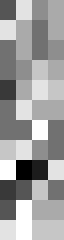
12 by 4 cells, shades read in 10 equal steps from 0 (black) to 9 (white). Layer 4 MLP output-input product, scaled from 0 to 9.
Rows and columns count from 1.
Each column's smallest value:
2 0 1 4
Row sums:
22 24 19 22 23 24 21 24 18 16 24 31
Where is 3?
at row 1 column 1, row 10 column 2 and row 11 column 1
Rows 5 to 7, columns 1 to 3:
2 6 8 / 4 8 6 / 4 4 9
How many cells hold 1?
1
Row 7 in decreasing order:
9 4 4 4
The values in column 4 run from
4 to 8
